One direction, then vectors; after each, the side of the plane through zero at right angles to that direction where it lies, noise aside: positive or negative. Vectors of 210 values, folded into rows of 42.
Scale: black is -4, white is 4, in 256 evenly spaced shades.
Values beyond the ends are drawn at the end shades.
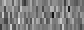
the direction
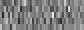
negative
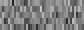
positive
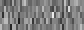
negative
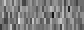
positive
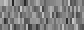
positive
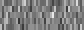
negative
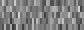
positive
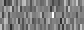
negative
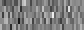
negative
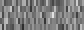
negative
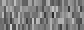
positive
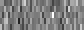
negative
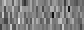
positive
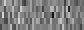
positive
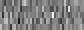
negative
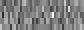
negative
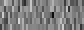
positive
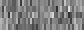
negative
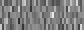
negative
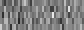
negative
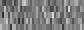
negative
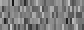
positive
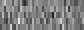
positive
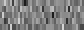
positive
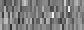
negative
